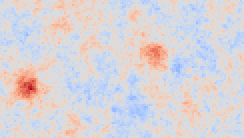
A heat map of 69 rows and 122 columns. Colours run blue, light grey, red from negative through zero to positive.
No lone cell stands out from its neighbours. On average the colour sits 50% of the way up the scale. No single row or column stands out from its neighbours. The values are skewed, with a long tail toward high values. Two bumps rise from the field.
